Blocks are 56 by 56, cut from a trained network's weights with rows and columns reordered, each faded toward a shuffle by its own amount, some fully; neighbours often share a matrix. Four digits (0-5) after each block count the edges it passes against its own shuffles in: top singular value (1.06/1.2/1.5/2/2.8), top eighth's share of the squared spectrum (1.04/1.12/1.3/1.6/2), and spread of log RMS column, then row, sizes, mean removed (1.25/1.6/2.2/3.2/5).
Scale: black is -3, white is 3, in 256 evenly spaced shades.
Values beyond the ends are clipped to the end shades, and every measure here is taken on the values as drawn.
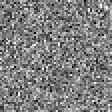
1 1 0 0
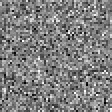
1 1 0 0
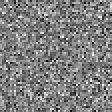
2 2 1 0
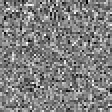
3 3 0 1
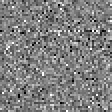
2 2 0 1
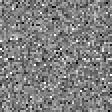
1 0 0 0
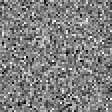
0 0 0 0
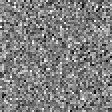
1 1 0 0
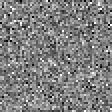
1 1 0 0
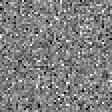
0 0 0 0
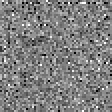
2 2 0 1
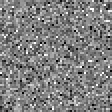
0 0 0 0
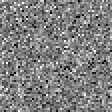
0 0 0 0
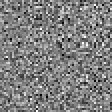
4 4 3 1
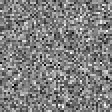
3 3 1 0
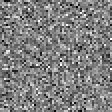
3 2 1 0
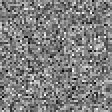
3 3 1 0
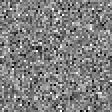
2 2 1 0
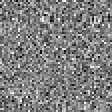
3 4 2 1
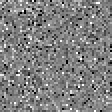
0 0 1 0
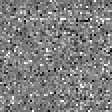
1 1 1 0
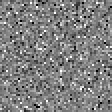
1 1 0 0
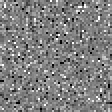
0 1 0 0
